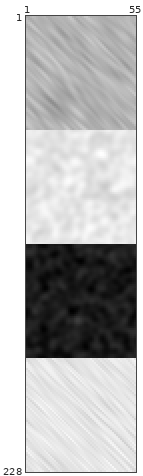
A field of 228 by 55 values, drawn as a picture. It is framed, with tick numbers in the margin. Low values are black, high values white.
It is made of 4 by 1 panels. Panel 1,1: high, slanting down to the right, faint in contrast. Panel 2,1: very high, blotchy, faint in contrast. Panel 3,1: very low, blotchy, faint in contrast. Panel 4,1: very high, slanting down to the right, faint in contrast.
